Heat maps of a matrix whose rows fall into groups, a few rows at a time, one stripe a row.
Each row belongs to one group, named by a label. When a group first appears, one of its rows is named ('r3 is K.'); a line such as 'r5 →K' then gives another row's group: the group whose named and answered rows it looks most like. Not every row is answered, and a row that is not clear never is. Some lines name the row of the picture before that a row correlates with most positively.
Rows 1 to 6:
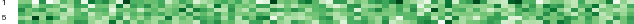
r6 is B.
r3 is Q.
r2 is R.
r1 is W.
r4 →R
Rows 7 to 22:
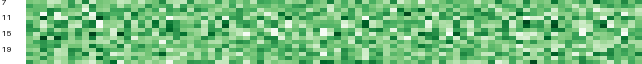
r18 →B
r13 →R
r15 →B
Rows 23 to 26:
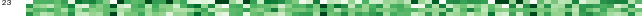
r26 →Q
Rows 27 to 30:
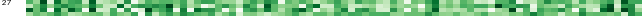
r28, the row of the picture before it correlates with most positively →23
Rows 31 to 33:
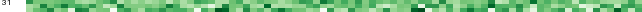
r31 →Q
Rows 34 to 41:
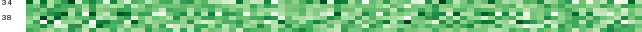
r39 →W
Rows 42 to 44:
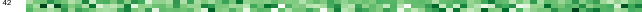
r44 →B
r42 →W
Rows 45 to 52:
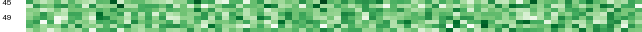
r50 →W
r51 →B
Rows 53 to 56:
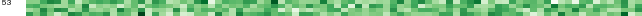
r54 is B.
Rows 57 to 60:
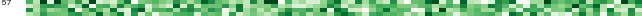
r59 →Q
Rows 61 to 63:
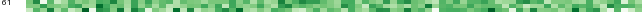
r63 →W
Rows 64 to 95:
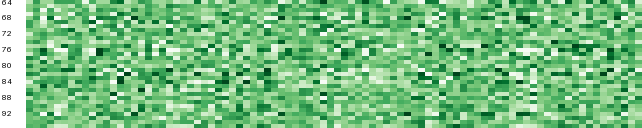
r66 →W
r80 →Q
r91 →R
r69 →R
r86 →R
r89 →Q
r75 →B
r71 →Q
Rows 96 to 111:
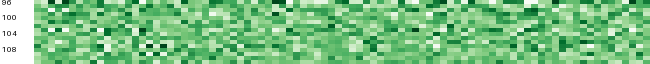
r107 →R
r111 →W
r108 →R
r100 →Q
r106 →B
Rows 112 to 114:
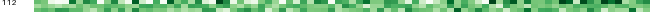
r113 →Q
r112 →B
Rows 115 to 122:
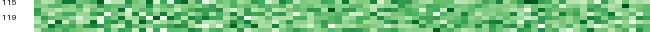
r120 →W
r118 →R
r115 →R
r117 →Q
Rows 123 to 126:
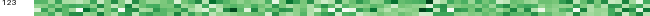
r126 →Q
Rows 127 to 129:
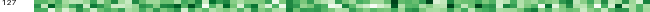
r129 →W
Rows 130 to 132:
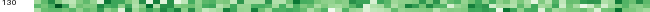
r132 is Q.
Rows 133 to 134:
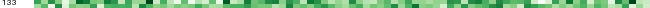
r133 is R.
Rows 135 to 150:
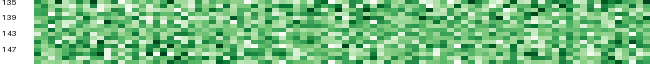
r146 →B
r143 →B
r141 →W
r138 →W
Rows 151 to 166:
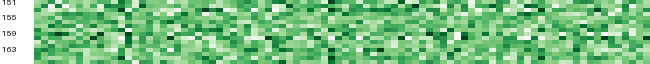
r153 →Q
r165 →Q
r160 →B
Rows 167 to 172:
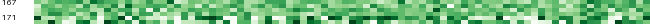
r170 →W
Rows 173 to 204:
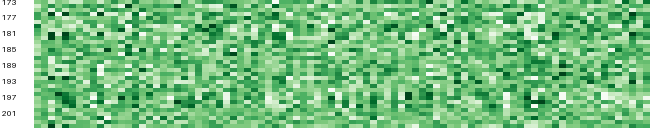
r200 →W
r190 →W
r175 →W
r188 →R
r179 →Q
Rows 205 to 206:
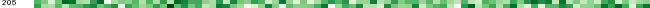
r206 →B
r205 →R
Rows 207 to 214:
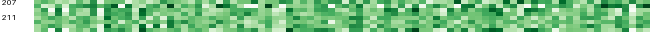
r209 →W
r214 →W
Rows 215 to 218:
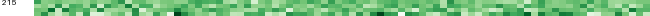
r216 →W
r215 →Q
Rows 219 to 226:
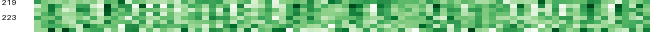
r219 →Q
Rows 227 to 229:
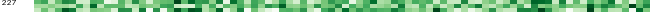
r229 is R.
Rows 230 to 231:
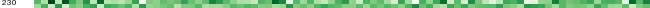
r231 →W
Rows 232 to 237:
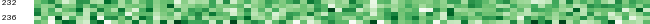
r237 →R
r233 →B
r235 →Q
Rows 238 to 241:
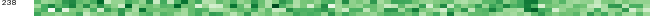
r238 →R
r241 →Q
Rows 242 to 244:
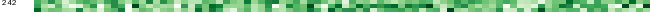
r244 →Q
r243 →Q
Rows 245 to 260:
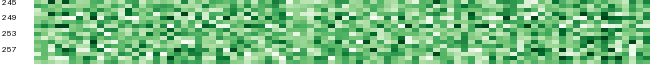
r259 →B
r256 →W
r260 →B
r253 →R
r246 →R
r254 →B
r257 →R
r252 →B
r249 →B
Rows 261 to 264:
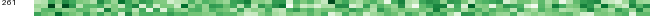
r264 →B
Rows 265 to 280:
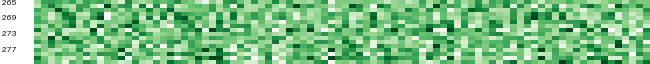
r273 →W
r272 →Q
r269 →R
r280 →B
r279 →Q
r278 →B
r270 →B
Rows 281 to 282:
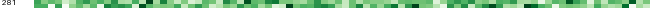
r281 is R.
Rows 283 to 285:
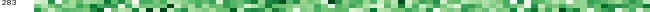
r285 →R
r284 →B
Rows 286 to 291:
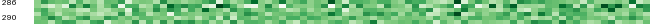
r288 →R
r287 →B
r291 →R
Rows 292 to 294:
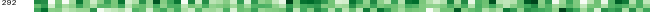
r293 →W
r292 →W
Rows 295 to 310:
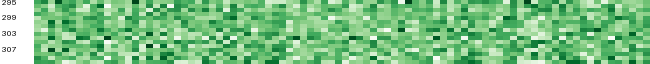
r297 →R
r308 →B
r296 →R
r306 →R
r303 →R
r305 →R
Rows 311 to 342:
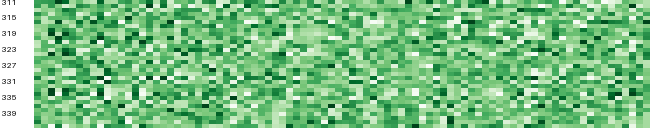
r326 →R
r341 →Q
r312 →R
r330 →R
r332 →R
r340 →Q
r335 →R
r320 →B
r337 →Q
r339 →B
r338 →B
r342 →W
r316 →B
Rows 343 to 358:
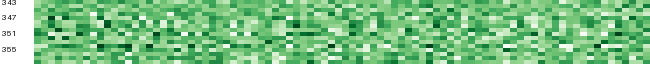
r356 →Q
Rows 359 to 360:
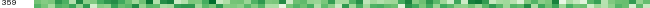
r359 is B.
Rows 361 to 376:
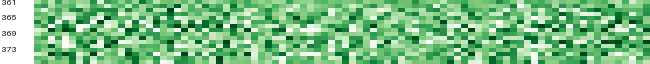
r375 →B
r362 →R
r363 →B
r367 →R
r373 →B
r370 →W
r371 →B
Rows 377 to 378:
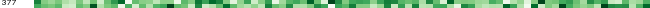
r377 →Q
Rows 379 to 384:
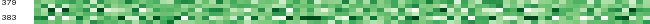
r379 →B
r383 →W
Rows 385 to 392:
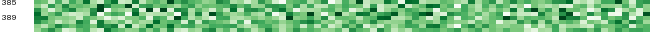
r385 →B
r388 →Q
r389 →B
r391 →B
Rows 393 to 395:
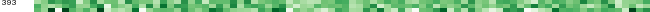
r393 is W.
